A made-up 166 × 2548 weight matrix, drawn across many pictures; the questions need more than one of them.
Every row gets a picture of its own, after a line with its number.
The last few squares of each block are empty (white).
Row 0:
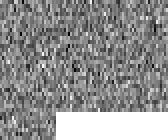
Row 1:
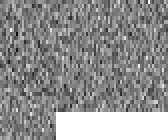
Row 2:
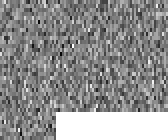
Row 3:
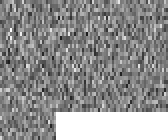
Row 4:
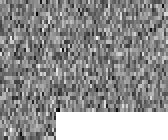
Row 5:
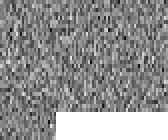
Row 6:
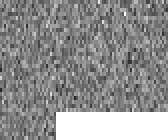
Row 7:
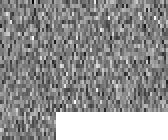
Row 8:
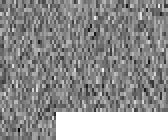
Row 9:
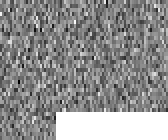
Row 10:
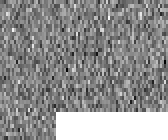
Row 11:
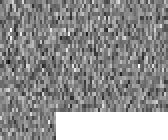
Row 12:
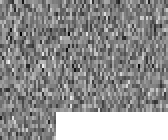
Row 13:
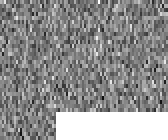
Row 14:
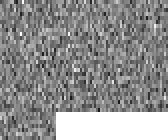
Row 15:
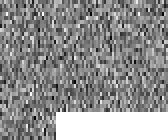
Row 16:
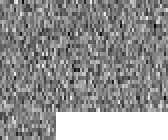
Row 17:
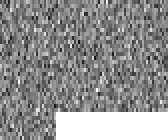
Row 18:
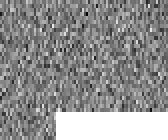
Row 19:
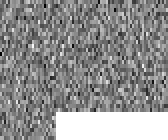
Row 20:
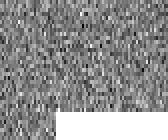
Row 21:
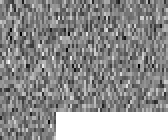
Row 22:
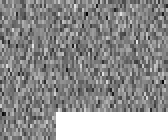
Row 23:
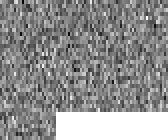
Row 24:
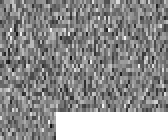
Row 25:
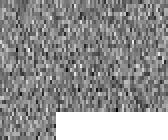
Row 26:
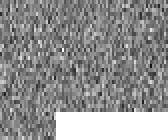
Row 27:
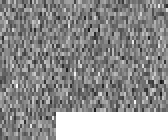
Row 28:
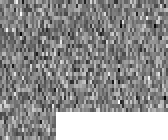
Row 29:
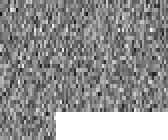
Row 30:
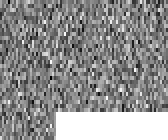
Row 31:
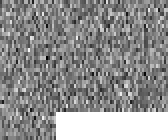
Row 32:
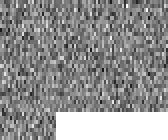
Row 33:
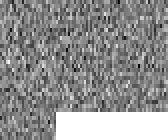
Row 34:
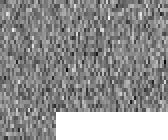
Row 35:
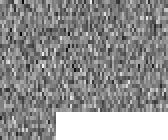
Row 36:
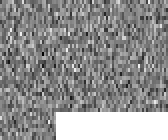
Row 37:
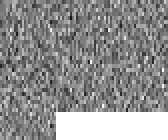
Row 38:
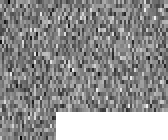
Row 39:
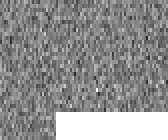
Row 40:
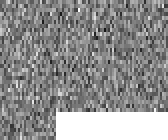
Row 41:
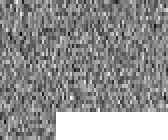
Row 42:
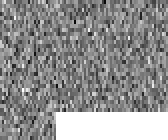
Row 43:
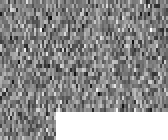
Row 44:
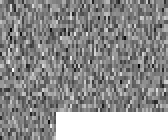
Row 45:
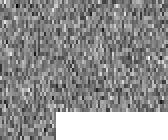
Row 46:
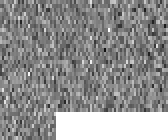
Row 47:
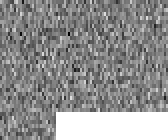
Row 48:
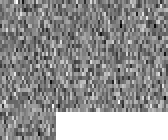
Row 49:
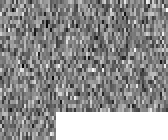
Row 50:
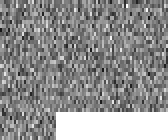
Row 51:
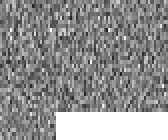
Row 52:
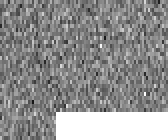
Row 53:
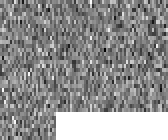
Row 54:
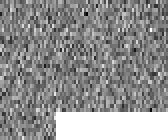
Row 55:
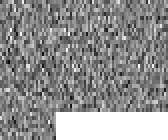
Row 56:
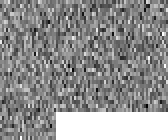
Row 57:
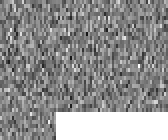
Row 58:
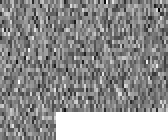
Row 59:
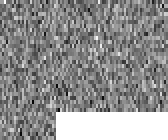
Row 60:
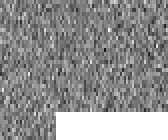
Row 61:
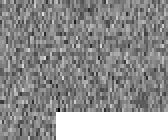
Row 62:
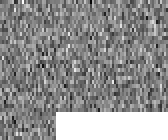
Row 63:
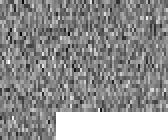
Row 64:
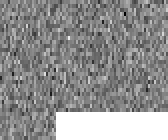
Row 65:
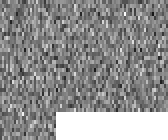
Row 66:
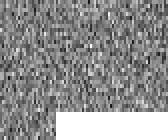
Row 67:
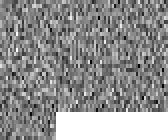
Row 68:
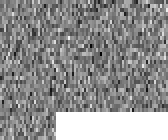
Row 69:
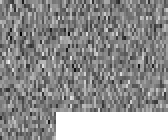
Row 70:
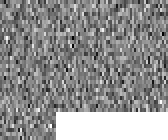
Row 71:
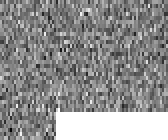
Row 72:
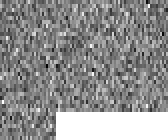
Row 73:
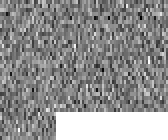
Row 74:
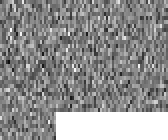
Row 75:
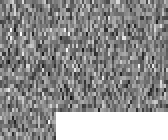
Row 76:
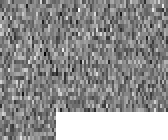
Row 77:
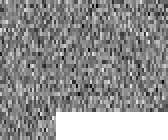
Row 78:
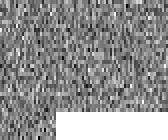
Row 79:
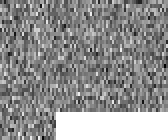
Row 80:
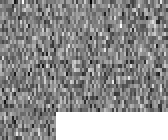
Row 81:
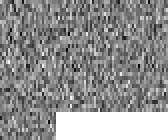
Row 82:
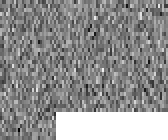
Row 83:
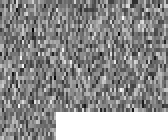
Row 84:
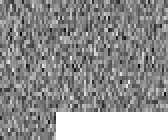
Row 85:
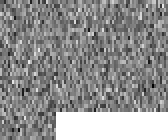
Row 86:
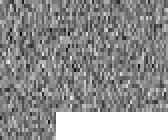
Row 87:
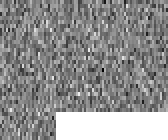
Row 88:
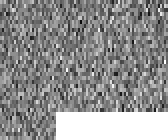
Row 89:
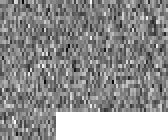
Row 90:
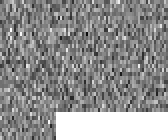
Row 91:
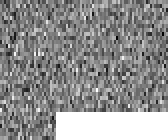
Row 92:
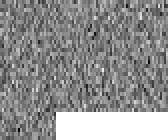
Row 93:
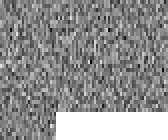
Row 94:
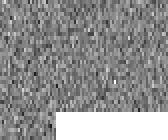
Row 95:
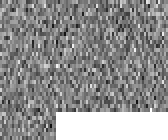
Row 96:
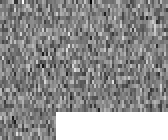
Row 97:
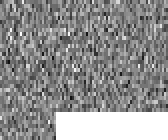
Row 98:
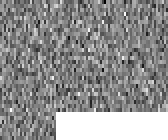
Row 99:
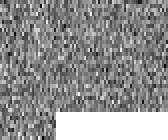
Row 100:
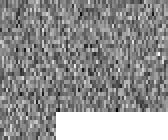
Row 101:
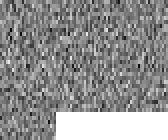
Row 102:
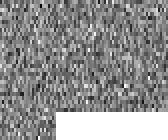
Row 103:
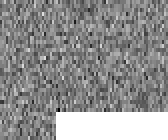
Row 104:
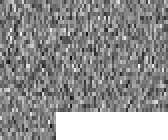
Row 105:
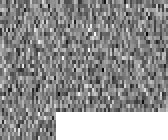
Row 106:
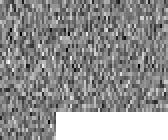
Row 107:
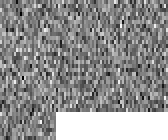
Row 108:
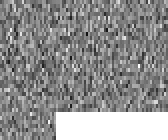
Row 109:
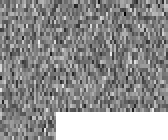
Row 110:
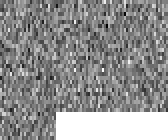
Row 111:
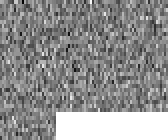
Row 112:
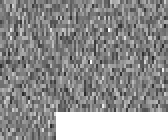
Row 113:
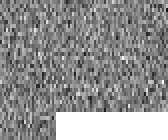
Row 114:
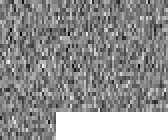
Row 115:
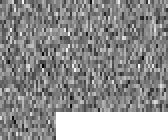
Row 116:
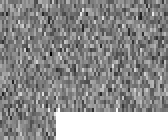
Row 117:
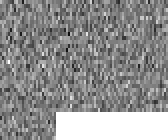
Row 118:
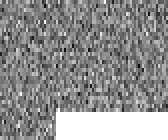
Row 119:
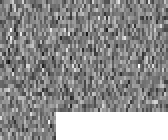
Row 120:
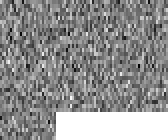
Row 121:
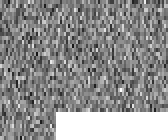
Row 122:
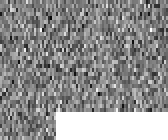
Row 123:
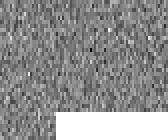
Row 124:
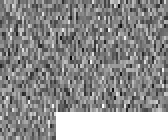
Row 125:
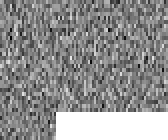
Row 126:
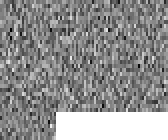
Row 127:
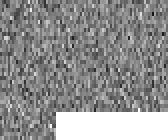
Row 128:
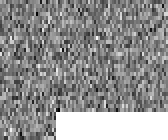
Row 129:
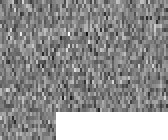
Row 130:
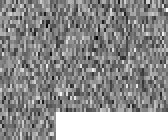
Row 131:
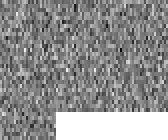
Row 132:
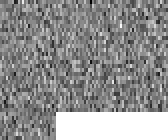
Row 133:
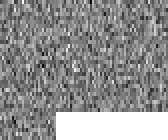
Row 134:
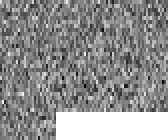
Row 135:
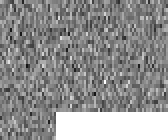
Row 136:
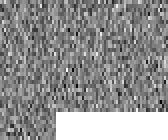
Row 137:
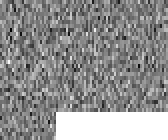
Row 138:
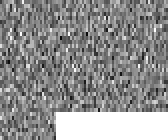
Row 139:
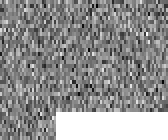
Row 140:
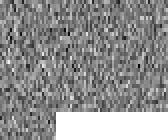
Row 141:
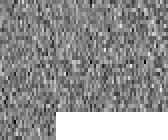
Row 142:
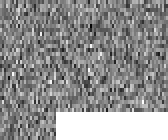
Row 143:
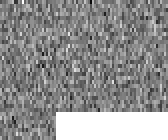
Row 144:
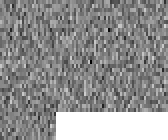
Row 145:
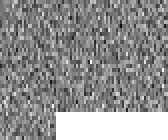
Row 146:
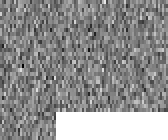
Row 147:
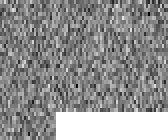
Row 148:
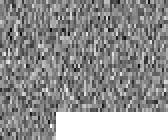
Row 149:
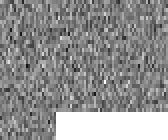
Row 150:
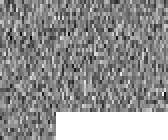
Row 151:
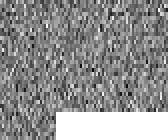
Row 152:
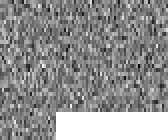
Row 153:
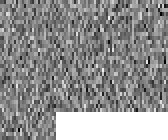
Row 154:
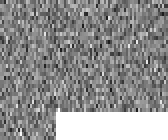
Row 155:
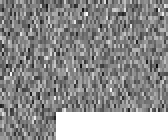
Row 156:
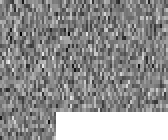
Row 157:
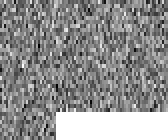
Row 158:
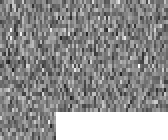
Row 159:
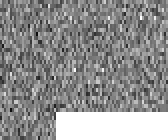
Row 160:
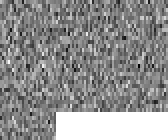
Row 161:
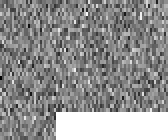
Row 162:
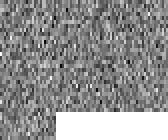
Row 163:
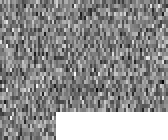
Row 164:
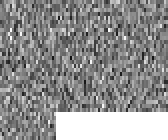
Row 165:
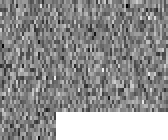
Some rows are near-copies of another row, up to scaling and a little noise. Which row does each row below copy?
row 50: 32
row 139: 77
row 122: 43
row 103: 61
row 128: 4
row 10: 34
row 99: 79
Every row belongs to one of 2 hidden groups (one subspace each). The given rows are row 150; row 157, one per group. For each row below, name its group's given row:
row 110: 157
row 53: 150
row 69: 150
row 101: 150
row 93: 150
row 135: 150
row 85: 157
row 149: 150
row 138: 150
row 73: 157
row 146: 157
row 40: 157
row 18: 157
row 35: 150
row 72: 157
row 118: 157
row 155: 157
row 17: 157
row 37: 150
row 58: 157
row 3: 150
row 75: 150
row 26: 157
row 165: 157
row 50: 157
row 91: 157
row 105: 157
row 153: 157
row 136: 157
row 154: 157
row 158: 150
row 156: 150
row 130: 157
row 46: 150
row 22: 157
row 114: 150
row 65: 157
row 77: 157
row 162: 157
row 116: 157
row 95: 157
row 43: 157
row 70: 157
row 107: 150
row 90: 150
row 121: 157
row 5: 150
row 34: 157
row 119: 150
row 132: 150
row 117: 150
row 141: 150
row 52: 157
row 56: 157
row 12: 150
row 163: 157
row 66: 157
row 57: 150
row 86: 150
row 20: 157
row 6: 157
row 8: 157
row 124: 150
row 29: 157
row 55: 150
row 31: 157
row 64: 157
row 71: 157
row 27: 157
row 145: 150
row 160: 150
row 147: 157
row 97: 150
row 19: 157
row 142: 157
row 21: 150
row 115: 150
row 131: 157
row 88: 157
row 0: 150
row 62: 150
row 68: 157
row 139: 157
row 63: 150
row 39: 157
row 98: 157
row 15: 157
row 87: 157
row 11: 150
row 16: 150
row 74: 150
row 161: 157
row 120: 150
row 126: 150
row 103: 157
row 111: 150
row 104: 150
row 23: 150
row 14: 150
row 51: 150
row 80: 150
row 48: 150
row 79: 157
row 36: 150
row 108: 150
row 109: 157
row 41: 150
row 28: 150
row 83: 157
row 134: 157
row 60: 150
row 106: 150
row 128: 157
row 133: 150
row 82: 157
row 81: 150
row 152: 150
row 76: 157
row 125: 150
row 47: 150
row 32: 157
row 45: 157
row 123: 150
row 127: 157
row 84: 150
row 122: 157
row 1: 150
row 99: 157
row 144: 150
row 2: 157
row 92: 157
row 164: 150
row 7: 157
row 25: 157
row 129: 150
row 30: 157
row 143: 150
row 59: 157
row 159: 157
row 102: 157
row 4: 157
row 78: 157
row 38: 157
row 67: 150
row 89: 150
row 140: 150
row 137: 150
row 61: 157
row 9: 157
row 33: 150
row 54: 157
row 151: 157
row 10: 157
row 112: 150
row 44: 150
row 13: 157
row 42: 157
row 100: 157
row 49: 157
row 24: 150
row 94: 157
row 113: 157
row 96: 150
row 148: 150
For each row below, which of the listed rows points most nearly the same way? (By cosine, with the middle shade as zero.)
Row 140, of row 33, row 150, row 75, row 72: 33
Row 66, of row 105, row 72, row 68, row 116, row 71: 71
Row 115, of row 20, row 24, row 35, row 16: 24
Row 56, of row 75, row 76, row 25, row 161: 76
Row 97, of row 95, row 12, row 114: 95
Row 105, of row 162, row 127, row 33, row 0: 162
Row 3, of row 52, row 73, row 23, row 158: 158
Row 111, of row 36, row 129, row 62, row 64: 64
